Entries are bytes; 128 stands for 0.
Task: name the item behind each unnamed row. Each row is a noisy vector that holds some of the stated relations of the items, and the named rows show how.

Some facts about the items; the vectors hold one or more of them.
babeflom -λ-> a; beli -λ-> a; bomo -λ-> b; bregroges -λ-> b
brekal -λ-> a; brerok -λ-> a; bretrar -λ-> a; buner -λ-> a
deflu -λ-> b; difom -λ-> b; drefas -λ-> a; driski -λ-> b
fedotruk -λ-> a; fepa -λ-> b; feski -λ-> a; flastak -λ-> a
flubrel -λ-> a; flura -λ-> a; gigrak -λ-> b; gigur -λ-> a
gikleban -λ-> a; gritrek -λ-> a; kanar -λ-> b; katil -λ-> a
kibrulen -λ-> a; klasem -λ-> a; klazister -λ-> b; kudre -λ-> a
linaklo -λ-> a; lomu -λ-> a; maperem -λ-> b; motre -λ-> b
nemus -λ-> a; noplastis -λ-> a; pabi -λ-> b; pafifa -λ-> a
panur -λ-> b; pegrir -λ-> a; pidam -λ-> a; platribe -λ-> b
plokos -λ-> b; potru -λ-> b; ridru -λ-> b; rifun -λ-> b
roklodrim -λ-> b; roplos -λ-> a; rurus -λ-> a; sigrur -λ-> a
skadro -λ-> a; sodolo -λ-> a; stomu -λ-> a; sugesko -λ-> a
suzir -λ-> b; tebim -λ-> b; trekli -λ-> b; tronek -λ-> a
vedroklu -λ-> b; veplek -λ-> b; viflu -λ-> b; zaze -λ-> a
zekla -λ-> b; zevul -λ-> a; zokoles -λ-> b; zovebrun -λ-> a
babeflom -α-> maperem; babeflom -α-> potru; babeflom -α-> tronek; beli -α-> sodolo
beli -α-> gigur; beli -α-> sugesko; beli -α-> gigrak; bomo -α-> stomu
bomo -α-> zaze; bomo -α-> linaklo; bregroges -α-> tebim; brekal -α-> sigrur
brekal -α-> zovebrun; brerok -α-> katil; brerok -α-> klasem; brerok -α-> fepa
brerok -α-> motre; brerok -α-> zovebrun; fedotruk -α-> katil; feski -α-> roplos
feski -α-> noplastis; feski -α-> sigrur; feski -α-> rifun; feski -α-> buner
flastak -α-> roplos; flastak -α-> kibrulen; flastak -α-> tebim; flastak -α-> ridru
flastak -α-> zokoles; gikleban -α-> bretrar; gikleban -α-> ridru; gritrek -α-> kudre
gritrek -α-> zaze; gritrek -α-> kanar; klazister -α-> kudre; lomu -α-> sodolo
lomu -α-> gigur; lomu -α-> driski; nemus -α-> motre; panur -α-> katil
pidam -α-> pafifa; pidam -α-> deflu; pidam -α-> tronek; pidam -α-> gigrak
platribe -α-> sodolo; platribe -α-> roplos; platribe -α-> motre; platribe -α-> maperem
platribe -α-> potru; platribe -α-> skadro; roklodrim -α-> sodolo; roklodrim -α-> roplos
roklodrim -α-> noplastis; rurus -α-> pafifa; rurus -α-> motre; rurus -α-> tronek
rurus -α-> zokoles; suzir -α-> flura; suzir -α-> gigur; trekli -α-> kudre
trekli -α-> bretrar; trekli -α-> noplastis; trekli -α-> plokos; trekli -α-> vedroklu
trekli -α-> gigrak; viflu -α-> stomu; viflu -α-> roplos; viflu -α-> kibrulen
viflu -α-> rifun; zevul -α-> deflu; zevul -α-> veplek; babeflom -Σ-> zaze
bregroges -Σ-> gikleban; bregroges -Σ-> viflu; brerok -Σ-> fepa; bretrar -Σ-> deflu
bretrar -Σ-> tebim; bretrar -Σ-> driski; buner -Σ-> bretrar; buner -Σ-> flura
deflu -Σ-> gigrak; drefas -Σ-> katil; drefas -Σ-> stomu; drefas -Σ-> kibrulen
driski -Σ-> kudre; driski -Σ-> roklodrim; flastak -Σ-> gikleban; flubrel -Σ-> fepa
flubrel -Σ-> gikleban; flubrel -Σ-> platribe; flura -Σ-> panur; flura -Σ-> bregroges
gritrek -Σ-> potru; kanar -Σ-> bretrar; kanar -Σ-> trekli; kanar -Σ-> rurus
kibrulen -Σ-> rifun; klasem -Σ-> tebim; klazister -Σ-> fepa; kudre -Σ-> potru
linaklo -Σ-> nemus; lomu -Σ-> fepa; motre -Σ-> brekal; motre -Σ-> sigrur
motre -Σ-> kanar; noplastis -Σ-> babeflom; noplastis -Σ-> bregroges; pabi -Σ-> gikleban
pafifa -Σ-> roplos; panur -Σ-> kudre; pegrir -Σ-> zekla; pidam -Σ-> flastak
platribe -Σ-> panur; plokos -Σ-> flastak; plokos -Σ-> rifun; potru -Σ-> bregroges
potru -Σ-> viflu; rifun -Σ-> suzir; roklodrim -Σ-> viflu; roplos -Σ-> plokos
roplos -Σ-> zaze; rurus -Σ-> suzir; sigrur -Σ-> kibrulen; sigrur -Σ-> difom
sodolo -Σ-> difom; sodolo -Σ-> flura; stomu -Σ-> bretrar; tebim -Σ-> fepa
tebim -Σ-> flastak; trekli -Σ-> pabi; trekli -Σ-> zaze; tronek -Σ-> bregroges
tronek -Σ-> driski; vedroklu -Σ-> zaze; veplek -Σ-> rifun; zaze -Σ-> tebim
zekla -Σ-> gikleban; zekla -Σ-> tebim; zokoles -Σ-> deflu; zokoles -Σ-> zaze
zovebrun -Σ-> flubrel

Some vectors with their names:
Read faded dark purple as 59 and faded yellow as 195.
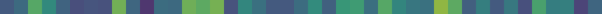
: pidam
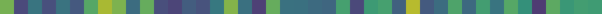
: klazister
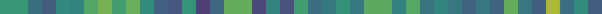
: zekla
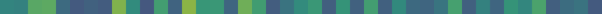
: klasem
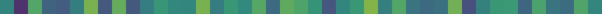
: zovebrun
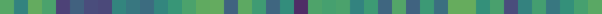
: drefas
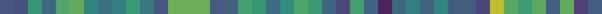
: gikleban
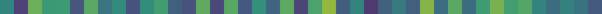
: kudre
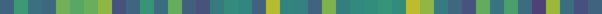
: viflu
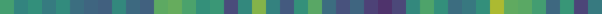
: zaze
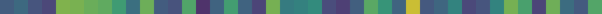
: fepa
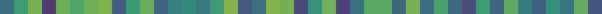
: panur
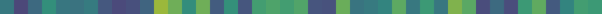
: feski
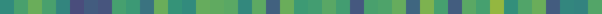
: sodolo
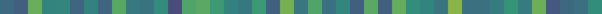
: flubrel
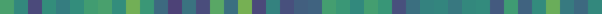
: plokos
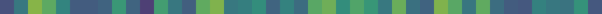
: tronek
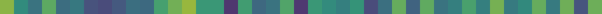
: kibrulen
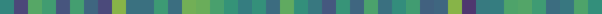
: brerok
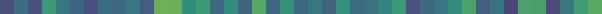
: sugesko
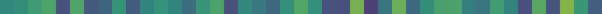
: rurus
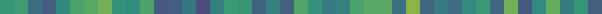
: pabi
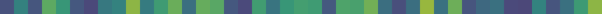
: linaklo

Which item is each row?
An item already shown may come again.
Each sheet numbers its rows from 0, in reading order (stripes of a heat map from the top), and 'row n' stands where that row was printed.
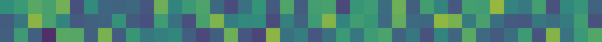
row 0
flura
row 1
tronek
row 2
maperem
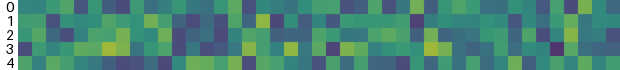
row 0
rurus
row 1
plokos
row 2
pabi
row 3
roklodrim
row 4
stomu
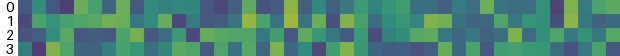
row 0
maperem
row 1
roklodrim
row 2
lomu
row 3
gritrek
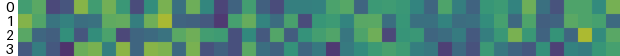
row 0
difom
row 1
kanar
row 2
brekal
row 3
ridru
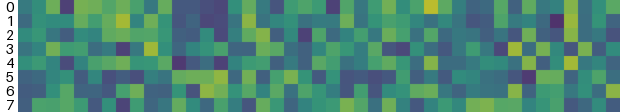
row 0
platribe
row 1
driski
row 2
zekla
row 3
bretrar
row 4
pabi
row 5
fedotruk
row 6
lomu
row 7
noplastis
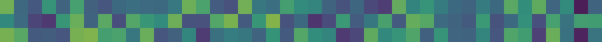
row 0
flastak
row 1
bomo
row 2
tebim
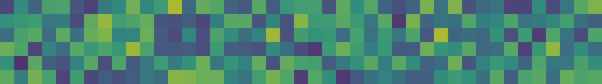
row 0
linaklo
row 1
trekli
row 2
gigrak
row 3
veplek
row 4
zovebrun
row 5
katil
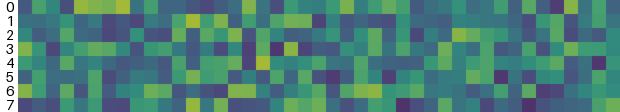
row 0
potru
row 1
fedotruk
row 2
pafifa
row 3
rifun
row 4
roplos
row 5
zevul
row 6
motre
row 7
nemus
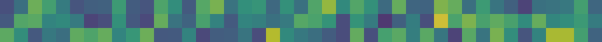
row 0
tronek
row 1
babeflom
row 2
suzir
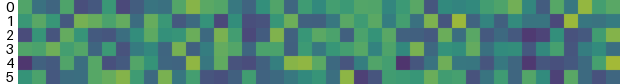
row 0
sigrur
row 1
deflu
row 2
linaklo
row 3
buner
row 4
nemus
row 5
bregroges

